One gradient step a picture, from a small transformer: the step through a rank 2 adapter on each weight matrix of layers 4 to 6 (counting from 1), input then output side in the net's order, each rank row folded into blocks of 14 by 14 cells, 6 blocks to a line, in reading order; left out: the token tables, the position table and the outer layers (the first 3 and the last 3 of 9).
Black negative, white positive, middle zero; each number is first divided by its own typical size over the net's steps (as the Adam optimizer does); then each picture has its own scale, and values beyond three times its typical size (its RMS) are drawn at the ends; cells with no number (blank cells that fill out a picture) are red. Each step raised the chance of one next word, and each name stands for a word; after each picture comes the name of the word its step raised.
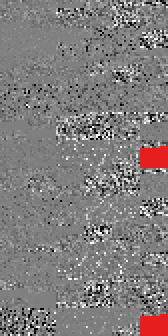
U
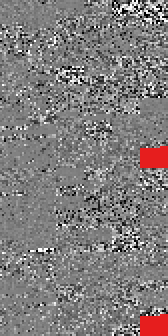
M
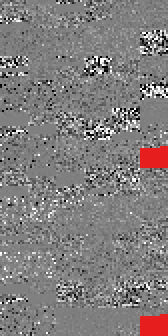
U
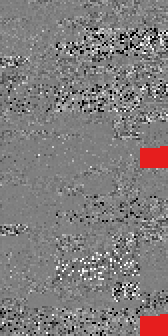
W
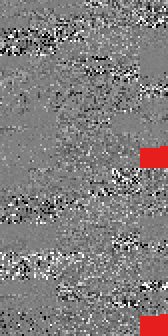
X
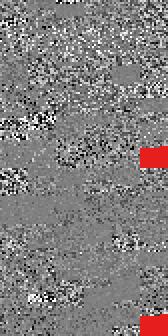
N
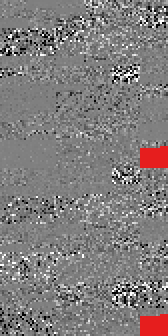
X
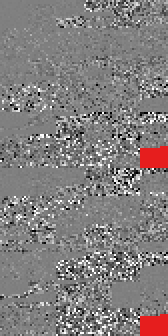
X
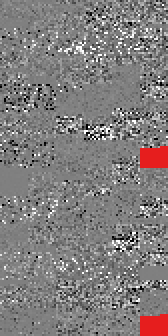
U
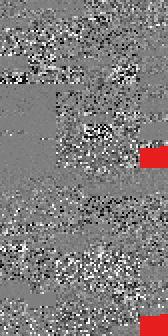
M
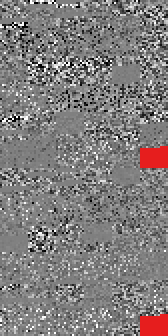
M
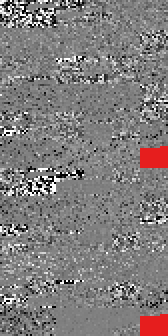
N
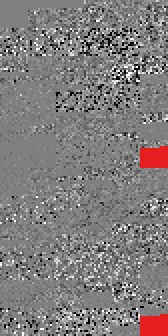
W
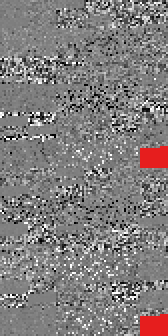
M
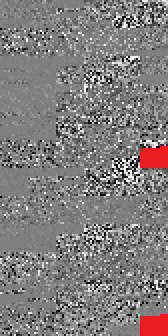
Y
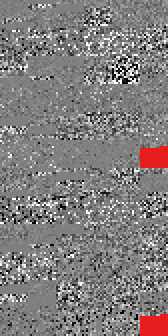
Y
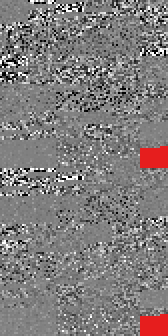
M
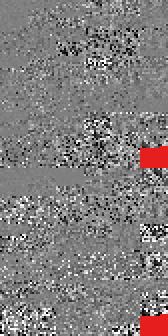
N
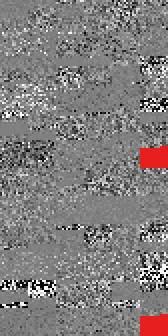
N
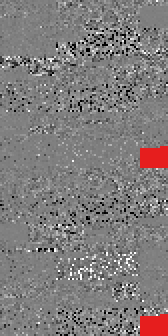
W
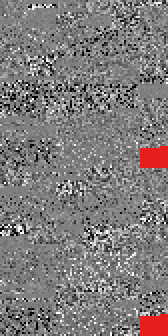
M
